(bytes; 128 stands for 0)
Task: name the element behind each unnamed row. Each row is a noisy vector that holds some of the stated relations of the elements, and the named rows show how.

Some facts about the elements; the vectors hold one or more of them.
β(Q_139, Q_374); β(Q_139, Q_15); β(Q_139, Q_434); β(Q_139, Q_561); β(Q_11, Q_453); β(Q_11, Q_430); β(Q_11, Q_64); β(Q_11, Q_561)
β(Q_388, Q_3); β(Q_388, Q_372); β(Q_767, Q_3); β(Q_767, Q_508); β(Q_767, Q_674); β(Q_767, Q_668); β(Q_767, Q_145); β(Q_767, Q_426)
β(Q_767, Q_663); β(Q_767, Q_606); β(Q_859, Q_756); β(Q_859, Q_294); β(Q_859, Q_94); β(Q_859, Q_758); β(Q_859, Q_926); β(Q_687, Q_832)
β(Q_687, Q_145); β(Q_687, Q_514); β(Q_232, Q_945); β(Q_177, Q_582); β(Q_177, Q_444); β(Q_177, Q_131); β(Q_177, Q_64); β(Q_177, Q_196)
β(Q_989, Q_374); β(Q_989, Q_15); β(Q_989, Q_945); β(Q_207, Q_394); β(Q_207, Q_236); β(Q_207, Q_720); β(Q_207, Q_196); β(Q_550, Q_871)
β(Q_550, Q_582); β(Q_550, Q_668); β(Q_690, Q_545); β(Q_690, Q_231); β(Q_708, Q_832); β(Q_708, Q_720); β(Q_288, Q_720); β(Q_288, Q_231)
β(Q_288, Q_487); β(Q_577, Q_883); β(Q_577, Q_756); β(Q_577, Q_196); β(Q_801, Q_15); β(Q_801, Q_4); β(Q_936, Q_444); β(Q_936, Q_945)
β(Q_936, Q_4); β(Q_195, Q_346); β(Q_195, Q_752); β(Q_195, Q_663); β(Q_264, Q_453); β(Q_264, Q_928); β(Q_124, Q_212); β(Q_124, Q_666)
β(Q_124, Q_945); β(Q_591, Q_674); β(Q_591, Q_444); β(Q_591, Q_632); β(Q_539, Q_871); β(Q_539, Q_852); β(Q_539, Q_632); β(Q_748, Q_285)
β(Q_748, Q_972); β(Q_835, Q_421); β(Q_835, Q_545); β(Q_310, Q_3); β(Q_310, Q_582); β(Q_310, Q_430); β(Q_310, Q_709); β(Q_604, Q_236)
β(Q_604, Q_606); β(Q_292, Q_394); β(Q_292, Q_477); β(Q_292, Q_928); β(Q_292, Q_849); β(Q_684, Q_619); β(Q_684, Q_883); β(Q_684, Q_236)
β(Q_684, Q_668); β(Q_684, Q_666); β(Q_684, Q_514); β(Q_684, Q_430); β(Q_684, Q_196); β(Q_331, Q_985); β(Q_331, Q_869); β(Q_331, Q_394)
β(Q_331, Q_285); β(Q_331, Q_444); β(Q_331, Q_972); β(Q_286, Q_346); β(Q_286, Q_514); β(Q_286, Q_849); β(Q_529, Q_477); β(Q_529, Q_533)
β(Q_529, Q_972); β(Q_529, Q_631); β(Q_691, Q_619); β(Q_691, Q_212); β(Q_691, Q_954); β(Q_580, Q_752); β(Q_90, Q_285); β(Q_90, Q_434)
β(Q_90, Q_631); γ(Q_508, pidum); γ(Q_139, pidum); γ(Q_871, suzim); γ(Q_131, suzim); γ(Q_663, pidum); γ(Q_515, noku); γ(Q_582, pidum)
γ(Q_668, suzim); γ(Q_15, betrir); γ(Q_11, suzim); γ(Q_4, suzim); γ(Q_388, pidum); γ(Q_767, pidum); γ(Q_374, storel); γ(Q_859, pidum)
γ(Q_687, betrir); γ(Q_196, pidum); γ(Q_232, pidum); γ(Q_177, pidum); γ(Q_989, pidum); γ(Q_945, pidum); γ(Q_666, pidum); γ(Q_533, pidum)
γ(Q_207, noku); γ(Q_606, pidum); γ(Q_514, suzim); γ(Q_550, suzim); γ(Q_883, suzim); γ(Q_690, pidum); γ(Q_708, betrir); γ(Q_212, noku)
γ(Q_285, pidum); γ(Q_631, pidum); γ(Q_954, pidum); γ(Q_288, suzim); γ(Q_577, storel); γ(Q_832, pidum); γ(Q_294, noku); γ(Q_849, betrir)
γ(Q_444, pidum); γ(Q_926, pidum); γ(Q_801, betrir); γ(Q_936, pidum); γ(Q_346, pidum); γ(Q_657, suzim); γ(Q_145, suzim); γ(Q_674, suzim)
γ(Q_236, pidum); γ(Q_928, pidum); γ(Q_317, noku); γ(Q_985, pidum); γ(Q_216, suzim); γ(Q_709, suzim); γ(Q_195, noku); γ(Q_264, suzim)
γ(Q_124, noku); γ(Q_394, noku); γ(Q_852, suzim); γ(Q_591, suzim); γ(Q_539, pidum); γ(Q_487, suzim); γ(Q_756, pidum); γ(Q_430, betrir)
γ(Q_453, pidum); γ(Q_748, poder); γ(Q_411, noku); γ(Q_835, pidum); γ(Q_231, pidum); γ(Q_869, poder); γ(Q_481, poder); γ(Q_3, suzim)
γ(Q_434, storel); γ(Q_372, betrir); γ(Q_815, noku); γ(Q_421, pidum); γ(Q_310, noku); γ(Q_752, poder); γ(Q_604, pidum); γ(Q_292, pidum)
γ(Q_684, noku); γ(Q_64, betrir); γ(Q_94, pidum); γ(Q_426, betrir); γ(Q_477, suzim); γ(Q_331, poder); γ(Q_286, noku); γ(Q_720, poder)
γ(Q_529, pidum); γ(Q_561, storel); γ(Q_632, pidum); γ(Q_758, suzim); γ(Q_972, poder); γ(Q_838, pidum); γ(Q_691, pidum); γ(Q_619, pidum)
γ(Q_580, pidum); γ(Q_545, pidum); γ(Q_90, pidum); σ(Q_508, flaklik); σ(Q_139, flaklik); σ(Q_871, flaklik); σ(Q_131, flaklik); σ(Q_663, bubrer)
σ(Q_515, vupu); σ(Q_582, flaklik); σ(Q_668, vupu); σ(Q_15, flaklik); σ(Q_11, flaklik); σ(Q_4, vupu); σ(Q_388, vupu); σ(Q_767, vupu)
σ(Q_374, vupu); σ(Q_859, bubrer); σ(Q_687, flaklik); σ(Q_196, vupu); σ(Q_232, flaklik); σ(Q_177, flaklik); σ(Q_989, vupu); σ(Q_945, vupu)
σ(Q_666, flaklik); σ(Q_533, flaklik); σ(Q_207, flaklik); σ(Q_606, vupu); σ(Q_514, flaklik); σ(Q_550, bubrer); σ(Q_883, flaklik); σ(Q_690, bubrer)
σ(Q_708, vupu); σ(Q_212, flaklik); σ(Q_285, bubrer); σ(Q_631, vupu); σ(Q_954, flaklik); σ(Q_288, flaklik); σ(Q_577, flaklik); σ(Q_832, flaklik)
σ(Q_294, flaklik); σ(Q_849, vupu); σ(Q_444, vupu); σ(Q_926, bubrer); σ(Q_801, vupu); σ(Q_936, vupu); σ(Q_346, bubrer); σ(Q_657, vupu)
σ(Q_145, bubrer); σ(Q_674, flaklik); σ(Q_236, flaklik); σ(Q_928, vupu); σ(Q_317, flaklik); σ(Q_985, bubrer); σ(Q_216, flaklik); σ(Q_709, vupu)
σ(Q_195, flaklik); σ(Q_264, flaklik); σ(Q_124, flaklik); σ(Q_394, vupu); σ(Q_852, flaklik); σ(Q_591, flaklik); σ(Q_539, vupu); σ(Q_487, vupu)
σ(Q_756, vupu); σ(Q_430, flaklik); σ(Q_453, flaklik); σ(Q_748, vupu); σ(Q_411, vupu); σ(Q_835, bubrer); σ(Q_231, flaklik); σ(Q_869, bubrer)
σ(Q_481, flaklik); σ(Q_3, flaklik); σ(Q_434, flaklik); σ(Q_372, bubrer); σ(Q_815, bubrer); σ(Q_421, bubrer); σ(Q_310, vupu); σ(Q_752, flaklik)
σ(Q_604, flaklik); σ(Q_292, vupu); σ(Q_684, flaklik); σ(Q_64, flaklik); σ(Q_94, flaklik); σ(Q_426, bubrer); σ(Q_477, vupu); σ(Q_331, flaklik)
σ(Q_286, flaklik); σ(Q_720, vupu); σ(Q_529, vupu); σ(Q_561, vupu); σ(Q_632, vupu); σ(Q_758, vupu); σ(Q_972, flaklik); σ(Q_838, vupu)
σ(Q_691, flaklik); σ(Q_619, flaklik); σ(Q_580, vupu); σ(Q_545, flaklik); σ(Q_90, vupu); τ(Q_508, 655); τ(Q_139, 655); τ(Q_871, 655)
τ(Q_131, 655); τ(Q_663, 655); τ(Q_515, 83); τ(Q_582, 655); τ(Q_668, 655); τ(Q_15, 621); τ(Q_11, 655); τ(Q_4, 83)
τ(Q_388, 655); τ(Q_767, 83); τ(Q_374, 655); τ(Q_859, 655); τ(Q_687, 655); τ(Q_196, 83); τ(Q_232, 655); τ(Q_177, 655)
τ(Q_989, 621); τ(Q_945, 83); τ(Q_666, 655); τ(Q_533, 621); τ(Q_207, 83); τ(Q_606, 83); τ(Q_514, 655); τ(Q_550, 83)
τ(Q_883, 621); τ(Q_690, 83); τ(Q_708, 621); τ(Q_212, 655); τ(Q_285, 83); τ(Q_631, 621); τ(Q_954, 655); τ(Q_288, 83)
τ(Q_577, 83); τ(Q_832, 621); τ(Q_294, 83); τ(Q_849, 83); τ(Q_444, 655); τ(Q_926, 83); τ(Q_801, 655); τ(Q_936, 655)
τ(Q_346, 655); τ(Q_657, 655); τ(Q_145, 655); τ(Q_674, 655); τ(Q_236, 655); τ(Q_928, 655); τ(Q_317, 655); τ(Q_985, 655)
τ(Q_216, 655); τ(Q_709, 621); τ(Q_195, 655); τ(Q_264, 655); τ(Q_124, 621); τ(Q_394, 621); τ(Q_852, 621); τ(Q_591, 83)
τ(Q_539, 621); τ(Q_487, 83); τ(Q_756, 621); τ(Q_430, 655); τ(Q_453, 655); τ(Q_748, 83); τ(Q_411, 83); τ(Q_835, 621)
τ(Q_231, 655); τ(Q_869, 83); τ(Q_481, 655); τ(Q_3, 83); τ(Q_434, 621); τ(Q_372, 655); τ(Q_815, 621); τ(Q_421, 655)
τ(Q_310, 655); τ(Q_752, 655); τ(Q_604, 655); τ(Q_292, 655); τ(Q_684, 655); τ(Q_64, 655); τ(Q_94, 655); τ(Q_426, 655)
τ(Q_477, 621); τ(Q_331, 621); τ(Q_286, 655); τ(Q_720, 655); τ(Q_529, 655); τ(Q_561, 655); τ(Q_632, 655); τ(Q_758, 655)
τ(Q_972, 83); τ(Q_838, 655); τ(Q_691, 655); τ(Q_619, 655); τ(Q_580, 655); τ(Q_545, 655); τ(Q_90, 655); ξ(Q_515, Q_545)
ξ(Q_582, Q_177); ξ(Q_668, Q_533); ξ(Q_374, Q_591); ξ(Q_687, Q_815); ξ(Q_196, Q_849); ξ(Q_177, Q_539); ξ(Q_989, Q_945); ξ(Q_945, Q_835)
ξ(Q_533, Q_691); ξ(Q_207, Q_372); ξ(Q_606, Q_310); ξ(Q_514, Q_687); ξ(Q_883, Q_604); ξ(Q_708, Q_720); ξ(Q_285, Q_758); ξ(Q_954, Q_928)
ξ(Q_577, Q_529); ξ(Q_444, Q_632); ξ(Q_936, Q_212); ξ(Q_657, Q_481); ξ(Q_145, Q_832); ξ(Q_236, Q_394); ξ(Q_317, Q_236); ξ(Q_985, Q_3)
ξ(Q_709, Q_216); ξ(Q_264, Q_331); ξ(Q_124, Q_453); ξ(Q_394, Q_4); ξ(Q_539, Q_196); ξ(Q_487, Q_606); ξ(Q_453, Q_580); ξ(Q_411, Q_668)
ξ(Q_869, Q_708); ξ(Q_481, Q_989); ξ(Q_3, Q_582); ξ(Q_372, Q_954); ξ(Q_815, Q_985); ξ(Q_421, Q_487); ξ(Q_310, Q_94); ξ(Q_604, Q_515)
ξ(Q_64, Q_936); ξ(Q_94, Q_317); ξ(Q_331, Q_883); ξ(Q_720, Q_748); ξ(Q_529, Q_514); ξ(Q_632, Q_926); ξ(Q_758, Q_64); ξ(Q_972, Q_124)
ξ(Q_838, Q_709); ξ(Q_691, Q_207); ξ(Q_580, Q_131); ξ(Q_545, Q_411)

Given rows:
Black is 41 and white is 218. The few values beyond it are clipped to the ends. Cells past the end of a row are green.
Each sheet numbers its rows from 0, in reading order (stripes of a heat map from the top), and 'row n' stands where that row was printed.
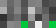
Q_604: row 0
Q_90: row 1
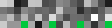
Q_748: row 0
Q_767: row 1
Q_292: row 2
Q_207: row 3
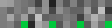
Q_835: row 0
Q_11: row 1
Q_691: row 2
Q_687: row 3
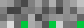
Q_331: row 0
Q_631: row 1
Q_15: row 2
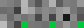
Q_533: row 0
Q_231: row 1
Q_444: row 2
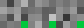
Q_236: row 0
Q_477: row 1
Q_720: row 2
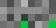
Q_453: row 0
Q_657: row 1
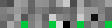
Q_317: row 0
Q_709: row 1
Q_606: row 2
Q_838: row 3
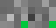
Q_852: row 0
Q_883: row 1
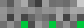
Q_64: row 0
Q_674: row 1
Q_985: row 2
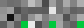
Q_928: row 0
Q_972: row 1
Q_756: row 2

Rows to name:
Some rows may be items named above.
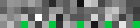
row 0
Q_394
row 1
Q_591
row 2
Q_264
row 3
Q_690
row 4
Q_90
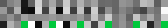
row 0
Q_310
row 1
Q_945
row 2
Q_945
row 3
Q_4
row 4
Q_709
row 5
Q_869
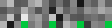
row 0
Q_487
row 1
Q_708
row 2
Q_264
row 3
Q_145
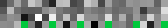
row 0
Q_232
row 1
Q_550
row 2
Q_767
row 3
Q_196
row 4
Q_852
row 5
Q_294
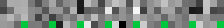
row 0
Q_815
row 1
Q_954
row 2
Q_310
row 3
Q_972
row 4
Q_926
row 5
Q_15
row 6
Q_539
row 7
Q_989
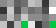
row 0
Q_4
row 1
Q_285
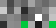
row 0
Q_177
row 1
Q_3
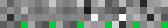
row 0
Q_372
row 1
Q_832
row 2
Q_832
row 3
Q_124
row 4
Q_577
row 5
Q_374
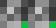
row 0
Q_936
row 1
Q_936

